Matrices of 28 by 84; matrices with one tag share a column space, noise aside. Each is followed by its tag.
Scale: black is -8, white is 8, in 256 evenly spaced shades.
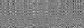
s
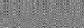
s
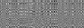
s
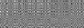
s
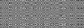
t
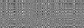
s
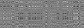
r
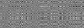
r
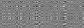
r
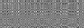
s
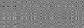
r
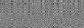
s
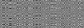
t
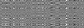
t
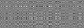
r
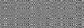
t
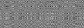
r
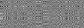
r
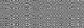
t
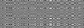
t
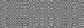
t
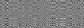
t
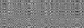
s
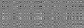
r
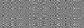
t
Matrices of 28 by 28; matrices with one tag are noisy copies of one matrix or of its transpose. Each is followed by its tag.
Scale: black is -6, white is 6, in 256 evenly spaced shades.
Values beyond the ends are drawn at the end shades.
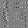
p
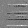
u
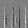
u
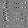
p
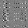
p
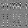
p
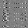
p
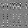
p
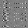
p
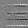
u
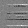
u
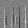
u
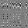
p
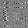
p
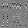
p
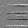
u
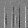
u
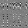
p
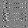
p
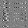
p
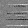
u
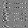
p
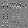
p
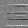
u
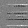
u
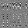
p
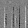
u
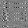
p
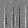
u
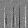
u
